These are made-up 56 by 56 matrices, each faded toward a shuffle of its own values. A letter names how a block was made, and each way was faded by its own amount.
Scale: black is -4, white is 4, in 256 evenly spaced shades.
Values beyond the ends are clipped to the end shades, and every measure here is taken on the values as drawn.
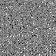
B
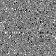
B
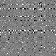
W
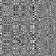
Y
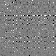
W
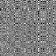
Y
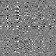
W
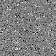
B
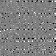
W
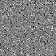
B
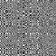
Y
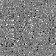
B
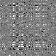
W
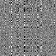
Y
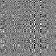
Y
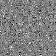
B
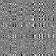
Y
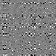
W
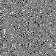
B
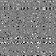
W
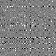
W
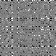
W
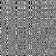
Y
